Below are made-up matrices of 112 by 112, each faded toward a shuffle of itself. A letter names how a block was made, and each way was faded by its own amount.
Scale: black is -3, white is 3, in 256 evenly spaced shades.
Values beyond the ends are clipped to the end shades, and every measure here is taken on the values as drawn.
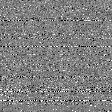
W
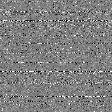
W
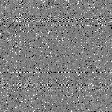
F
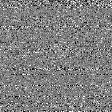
W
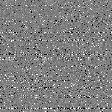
F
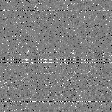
F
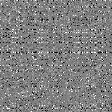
F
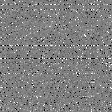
F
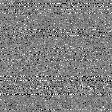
W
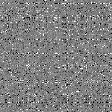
F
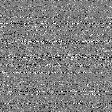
W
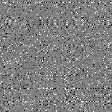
F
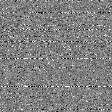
W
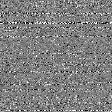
W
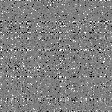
F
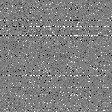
F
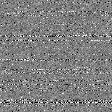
W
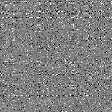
F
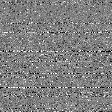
W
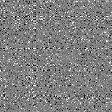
F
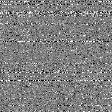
W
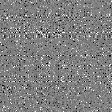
F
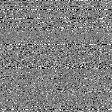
W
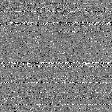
W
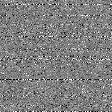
W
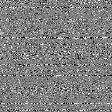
W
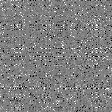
F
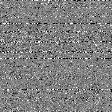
W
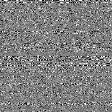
W
